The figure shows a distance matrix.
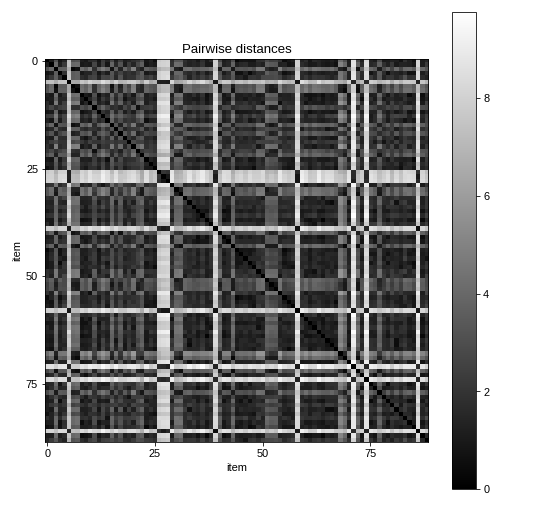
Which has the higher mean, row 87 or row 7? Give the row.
7
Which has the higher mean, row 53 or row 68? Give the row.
68
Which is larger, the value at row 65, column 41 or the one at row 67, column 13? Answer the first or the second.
the second
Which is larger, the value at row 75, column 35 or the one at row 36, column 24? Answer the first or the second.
the second
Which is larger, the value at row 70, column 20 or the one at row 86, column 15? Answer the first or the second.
the second
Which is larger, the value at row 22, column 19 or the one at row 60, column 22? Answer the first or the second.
the second
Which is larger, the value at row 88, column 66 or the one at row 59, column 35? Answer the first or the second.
the first
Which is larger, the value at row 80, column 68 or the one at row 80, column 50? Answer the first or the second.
the first
